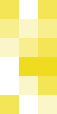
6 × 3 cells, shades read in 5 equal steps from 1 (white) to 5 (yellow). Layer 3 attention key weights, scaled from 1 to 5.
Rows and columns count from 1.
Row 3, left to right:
2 3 4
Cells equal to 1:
4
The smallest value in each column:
1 1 2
